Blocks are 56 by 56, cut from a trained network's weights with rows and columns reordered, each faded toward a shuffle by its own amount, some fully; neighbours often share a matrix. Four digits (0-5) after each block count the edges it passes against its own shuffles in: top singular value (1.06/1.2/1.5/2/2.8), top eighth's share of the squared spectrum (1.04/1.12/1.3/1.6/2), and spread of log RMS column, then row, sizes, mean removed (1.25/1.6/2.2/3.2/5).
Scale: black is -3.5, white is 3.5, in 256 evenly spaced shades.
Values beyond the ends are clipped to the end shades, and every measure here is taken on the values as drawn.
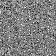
0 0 0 0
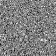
2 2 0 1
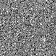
1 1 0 0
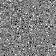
2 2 0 1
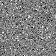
2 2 0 1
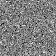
0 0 0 0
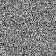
2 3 1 0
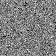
0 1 0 0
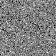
1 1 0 0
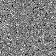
0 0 0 0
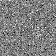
1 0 0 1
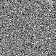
0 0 0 0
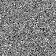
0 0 0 0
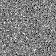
2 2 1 0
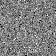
1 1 0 0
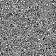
0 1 0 0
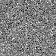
1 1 0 0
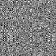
3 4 2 2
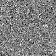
2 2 0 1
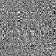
3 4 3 2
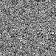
2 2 0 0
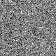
1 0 0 0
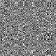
3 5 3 2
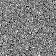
1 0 0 0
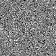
2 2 0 1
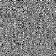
3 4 2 2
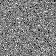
1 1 0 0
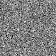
1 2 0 0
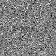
2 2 0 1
